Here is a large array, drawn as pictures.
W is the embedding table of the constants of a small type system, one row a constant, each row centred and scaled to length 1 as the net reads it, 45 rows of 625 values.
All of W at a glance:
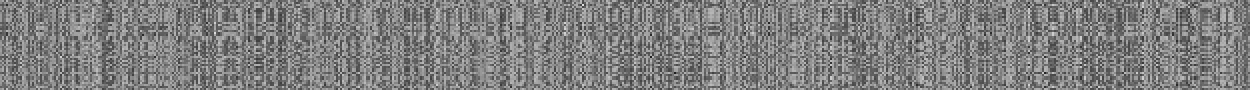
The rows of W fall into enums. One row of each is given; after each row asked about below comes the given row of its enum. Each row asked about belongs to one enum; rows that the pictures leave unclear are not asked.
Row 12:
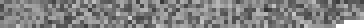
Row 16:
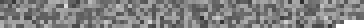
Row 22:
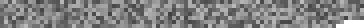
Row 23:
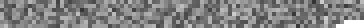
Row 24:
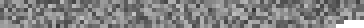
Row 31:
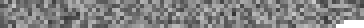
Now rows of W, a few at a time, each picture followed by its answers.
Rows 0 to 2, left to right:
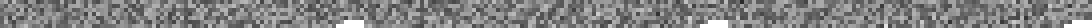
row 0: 22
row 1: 23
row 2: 16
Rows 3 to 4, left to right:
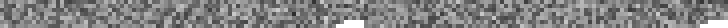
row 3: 23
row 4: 12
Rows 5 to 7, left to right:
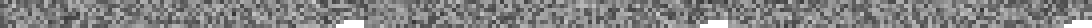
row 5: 31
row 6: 12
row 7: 24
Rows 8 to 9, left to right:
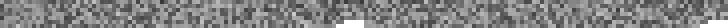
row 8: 12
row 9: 24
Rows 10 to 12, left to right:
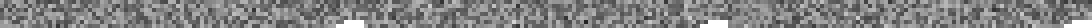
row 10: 24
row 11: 16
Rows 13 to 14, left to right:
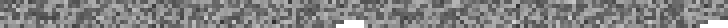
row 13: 16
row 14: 16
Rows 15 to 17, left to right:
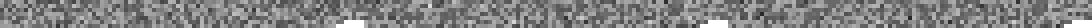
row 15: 24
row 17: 16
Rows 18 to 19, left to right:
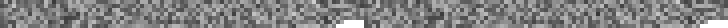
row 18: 31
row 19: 31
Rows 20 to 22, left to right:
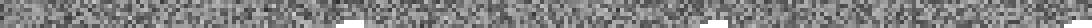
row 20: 12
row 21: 24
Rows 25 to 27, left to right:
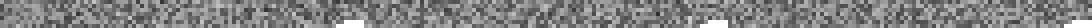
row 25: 12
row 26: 23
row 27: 22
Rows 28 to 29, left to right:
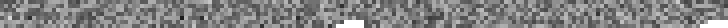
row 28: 16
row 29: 31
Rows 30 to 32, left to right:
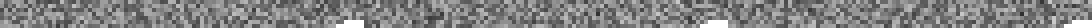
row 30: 24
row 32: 23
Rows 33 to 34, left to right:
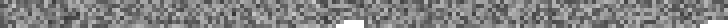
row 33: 31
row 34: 22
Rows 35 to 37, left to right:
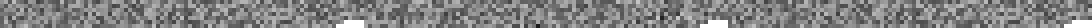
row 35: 22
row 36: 16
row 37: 22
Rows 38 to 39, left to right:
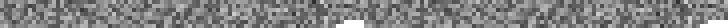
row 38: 23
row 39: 23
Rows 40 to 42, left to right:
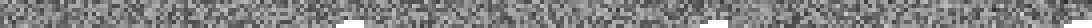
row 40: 22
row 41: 24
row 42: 12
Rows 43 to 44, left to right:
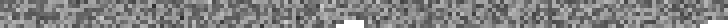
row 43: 16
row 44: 22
